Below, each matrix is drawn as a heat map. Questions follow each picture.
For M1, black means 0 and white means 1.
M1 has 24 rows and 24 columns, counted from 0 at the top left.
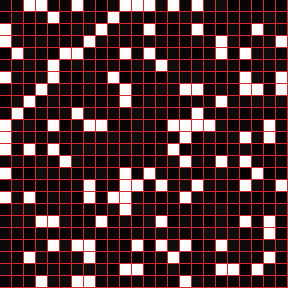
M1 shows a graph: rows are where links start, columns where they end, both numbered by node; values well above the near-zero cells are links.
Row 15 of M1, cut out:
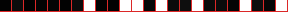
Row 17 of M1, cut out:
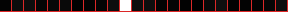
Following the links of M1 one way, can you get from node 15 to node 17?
yes
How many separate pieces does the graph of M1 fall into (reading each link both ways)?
1
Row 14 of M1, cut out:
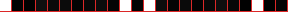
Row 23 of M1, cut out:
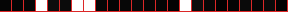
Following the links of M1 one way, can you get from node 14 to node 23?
yes
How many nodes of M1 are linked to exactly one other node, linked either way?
2
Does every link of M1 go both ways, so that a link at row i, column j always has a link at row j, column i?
yes
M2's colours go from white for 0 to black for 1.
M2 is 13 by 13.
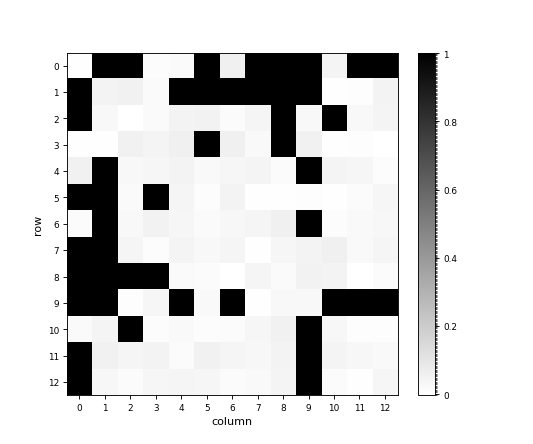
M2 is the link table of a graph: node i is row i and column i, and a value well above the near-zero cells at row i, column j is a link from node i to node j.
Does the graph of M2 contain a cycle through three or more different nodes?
yes
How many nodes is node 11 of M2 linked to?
2
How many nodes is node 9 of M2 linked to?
7
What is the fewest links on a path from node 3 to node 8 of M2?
1
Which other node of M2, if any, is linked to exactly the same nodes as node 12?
node 11
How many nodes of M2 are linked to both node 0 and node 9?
3
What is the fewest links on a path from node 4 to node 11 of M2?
2
